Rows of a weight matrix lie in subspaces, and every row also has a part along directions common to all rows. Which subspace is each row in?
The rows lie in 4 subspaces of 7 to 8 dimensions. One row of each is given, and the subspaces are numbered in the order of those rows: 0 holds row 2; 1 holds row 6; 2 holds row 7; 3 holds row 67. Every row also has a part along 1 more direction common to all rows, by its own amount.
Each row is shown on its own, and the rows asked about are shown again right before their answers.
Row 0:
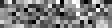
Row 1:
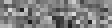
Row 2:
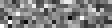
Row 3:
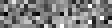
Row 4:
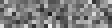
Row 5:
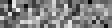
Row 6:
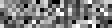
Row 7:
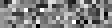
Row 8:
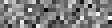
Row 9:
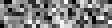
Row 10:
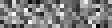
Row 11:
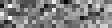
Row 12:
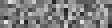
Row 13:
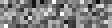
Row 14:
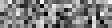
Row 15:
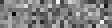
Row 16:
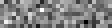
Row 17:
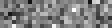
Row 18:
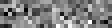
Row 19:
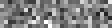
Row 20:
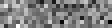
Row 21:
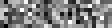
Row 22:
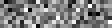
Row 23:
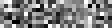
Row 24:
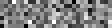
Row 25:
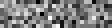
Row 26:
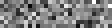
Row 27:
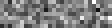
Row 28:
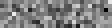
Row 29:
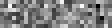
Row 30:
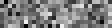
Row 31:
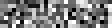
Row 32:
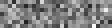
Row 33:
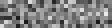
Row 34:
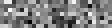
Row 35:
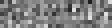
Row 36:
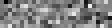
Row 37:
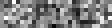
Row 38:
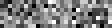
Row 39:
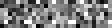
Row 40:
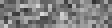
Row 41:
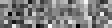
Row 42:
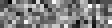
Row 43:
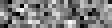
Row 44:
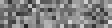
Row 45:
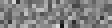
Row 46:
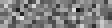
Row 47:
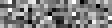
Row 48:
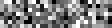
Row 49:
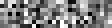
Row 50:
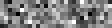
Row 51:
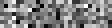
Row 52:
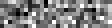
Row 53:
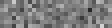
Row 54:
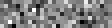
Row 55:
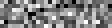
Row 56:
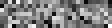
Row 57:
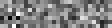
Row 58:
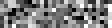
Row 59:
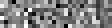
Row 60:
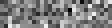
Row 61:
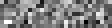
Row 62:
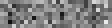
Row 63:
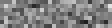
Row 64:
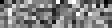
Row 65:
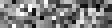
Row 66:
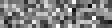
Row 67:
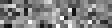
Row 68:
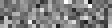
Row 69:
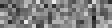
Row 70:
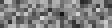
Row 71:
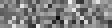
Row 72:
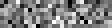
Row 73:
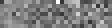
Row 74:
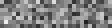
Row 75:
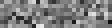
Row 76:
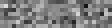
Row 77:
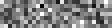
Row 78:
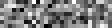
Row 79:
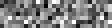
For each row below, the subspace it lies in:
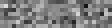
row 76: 2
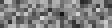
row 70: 1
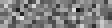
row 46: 3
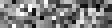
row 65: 0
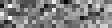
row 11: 0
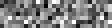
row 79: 1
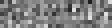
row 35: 3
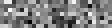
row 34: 3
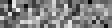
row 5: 3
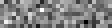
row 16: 0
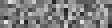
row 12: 0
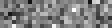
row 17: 2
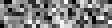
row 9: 3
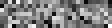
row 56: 2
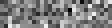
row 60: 3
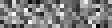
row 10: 1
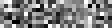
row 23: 2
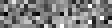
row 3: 3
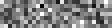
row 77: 1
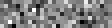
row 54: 0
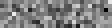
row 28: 3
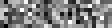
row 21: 3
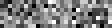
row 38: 3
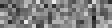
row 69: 1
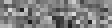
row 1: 3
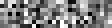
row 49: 2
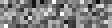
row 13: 3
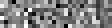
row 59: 0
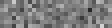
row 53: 0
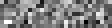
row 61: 0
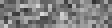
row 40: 1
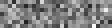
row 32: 1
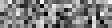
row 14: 1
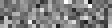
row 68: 0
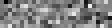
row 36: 2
